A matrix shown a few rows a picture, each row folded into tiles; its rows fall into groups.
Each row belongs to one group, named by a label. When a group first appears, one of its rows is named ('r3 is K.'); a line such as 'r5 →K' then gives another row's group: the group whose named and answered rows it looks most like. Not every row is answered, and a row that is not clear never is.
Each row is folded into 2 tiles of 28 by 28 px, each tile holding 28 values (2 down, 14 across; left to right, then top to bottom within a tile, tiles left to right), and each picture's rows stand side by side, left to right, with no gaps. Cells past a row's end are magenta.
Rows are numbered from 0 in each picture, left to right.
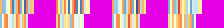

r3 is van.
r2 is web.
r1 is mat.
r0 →web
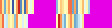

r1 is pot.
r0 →mat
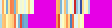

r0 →van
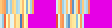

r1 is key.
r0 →key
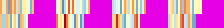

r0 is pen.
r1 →van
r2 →key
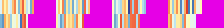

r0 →key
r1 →pen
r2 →pen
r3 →mat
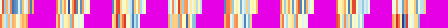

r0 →pen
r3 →van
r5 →mat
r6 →mat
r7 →key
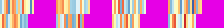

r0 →pot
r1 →pen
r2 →pen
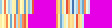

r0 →key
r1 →pen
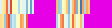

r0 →pen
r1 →web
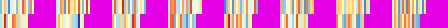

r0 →pot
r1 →pot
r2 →pen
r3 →pot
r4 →pot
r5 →web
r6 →pot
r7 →van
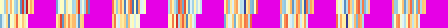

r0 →web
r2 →mat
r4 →pen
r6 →key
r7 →web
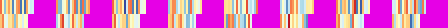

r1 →web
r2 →mat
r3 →pot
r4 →key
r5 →van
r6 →mat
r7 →pot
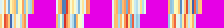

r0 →key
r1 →van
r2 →van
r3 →web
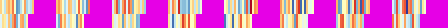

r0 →pen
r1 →key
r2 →van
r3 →pen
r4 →web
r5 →mat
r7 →van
